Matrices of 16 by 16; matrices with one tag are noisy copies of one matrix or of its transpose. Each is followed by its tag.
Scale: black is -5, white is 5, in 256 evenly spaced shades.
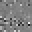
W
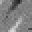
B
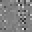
W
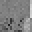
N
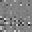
W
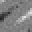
B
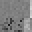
N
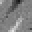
B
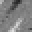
B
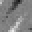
B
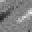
B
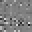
W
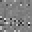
W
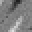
B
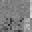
N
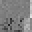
N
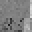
N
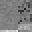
N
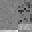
N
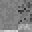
N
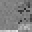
N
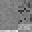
N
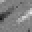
B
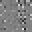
W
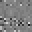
W
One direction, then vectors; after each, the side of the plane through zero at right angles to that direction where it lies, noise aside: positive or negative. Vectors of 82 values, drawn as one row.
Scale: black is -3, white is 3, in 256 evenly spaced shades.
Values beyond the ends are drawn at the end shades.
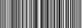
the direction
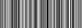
positive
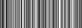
negative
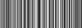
negative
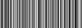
negative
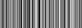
negative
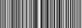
positive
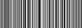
negative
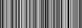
positive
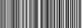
positive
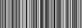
positive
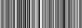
negative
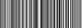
positive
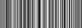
negative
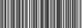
positive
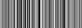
negative
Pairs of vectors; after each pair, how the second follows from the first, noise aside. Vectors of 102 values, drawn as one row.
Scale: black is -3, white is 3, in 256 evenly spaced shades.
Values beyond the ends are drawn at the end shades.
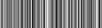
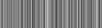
shrunk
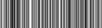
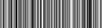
reversed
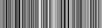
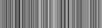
shrunk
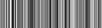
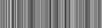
shrunk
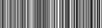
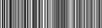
reversed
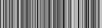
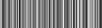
sign-scrambled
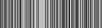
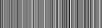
partly zeroed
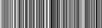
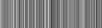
shrunk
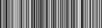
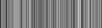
shrunk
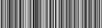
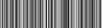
reversed
